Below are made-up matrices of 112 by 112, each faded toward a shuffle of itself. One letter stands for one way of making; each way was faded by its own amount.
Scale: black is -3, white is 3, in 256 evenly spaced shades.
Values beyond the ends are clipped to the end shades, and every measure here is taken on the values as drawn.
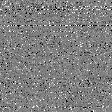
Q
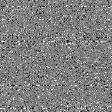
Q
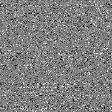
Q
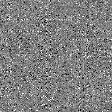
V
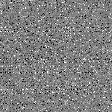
Q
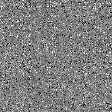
V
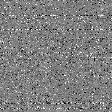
Q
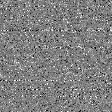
Q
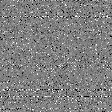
Q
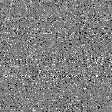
Q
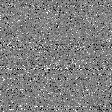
Q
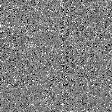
V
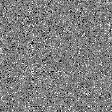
V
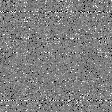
Q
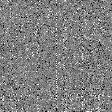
V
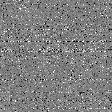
Q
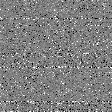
Q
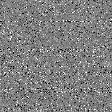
Q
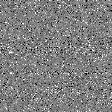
Q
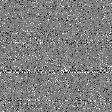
Q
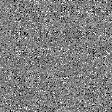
V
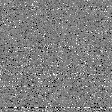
Q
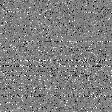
Q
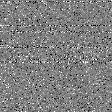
Q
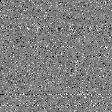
Q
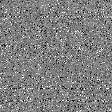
Q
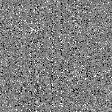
V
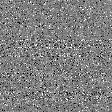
Q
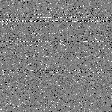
Q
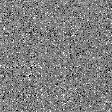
V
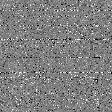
Q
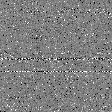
Q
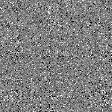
V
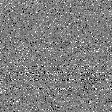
Q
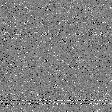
Q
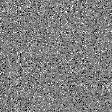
V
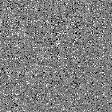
V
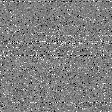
Q
